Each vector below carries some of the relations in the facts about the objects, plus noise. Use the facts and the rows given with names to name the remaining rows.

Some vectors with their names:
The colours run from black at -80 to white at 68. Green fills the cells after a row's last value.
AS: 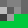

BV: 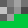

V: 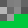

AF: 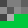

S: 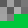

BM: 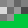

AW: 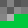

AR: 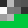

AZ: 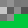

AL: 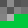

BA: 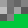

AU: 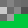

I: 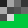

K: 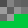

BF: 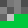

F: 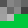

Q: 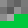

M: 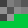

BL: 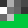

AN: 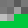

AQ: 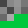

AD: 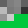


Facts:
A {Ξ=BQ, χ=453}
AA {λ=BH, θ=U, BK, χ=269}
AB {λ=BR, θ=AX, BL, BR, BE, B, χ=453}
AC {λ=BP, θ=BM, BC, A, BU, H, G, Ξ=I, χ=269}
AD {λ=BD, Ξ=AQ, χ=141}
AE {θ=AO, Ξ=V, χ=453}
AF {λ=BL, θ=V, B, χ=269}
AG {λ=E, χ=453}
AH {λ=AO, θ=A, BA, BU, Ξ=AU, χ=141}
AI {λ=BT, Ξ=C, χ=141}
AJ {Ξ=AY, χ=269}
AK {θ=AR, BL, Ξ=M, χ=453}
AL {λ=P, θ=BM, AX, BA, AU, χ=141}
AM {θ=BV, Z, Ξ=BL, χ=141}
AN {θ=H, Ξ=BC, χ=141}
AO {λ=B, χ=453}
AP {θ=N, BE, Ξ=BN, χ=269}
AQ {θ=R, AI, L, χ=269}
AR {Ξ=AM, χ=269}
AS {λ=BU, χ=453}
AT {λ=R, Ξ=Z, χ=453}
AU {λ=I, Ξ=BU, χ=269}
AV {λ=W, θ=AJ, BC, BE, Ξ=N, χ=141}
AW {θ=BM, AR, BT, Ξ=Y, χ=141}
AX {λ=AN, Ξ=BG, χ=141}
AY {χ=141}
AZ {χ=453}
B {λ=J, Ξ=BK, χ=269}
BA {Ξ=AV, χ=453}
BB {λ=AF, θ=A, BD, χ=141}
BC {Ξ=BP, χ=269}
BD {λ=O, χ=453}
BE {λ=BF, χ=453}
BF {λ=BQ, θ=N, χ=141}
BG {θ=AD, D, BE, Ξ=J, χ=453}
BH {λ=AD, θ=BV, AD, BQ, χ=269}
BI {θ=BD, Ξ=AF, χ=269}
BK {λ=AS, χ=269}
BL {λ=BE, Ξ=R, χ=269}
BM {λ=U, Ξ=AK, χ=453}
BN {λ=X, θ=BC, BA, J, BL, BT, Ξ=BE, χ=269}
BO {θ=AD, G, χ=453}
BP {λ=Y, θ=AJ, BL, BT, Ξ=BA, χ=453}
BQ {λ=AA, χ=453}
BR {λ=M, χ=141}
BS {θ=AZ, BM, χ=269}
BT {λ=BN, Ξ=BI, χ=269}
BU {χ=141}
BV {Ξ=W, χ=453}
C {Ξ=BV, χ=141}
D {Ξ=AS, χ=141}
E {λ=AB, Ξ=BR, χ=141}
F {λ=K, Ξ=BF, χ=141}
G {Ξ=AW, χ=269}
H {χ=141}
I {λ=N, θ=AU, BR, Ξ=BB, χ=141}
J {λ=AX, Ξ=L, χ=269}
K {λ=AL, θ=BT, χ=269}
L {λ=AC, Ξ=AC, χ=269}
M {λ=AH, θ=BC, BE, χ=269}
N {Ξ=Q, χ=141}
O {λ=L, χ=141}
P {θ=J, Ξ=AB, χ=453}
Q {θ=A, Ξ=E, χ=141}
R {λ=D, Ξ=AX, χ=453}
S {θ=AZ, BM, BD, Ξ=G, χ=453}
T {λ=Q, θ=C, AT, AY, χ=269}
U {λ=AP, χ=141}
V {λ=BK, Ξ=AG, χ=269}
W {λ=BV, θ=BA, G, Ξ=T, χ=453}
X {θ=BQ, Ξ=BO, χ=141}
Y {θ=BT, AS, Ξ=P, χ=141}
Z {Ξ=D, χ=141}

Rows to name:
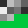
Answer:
R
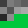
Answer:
AB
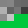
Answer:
H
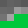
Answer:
AV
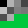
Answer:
BG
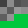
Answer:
BN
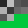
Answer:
AC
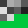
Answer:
L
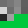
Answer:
BE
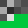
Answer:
BB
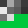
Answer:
AX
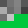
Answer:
D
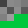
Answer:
AA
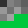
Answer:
AP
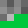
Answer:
N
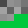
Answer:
AE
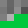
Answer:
E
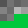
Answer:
BP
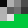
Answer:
AM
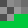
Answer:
BO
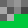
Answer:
BK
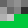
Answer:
AI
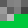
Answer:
O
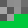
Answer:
AG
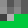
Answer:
BR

